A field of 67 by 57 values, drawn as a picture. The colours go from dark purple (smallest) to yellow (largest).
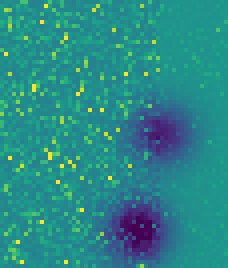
Seam: vertical, 70% of the way across, the right part calmer. Odd rows or columns: none. Dips: two. Ninth with the lowest average: bottom middle. Average level on the scale: 50%.
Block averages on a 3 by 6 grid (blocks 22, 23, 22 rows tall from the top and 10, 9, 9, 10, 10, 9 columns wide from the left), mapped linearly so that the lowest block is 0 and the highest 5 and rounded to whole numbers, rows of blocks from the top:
5 5 5 5 5 5 / 5 5 5 3 1 4 / 5 5 4 0 3 5
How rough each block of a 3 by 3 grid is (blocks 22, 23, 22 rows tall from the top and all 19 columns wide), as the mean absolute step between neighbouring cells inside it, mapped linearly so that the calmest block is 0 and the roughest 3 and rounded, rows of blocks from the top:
320 / 330 / 220
